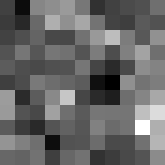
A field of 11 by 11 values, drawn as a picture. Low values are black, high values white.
Odd rows or columns: none. Calmest part: bottom middle. Ninth with the highest average: bottom right. Average level on the scale: 40%.
